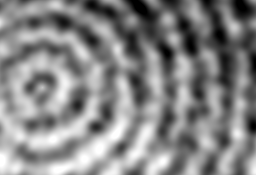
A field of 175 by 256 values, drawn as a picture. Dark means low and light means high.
Values rise toward the bottom left. Concentric rings centre on the middle left. The texture varies smoothly and slowly. The bottom left is the ninth with the highest average. No row or column stands out.
